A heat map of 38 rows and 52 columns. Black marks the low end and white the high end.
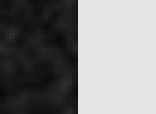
It is made of 1 by 2 panels. Panel 1,1: very low, blotchy, faint in contrast. Panel 1,2: very high, flat.
